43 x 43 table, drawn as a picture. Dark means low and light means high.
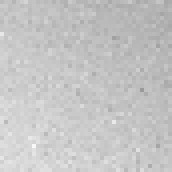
The bottom left is the ninth with the highest average. There are no regular stripes. Overall the values sit about 80% of the way up the scale. The field climbs toward the bottom left. The grain is fine, like static.
